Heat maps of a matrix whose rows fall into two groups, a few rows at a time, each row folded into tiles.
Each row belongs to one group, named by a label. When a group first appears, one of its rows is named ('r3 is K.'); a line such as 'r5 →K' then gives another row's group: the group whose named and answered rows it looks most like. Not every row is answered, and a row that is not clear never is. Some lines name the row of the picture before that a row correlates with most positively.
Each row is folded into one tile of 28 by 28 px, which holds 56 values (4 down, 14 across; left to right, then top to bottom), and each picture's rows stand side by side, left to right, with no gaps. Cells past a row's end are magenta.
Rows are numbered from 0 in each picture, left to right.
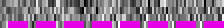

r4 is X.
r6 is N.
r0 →X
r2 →X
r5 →N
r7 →N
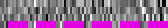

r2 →N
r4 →X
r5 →X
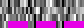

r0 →N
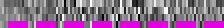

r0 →X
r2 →N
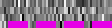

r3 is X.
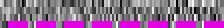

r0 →X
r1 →X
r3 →N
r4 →N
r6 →N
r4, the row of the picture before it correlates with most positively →0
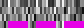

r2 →X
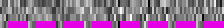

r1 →X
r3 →X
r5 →N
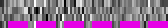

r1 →X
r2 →N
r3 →N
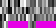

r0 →N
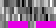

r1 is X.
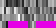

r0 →X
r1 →N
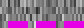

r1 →X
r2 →N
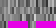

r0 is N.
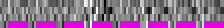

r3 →X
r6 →X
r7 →X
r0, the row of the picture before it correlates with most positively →0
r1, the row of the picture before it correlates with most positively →0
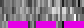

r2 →X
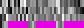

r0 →N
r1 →N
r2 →X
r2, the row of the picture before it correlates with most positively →2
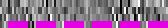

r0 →N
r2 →X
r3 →X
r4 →N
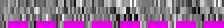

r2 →N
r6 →X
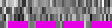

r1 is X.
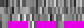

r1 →N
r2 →N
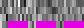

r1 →X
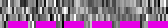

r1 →N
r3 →X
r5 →N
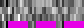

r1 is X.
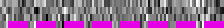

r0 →X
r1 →X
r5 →N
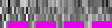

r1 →N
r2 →X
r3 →X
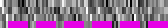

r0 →X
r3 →X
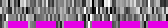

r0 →N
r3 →N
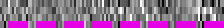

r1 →X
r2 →N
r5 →X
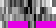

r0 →X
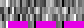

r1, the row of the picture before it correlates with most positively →1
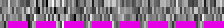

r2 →X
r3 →N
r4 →X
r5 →N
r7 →N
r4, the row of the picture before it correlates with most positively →0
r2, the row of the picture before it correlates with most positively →0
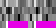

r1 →X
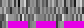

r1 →N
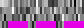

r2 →N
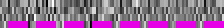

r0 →N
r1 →N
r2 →X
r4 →N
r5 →N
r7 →N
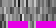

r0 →N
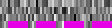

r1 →N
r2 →X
